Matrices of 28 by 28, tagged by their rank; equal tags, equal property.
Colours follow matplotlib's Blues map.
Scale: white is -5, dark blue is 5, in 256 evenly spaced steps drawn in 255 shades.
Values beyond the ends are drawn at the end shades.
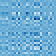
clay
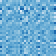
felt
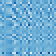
clay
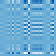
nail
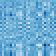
felt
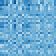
felt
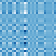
nail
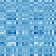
clay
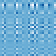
nail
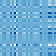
nail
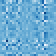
felt
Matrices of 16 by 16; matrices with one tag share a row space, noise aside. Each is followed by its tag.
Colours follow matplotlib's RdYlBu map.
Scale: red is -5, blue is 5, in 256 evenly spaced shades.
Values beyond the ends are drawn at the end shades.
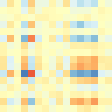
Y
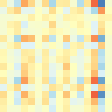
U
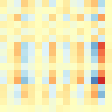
U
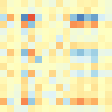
Y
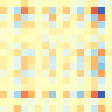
U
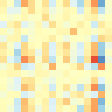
U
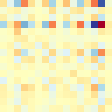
U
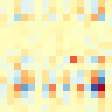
U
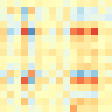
Y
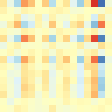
U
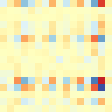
U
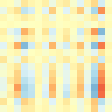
U
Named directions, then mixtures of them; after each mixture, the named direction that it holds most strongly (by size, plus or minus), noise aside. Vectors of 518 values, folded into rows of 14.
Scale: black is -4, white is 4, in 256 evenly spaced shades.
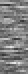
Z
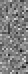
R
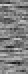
Z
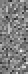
R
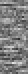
Z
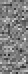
R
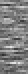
Z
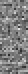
R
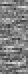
Z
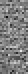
R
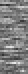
Z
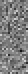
R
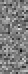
R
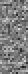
R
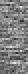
Z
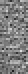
R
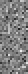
R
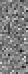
R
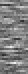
Z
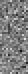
R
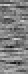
Z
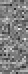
R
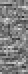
Z
